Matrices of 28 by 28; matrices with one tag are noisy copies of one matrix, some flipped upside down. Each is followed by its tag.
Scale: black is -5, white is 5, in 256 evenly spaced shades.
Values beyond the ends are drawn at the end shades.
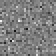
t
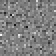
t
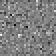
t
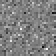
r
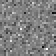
r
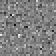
t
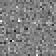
t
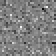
r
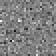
t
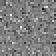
r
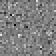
t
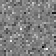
r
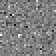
t
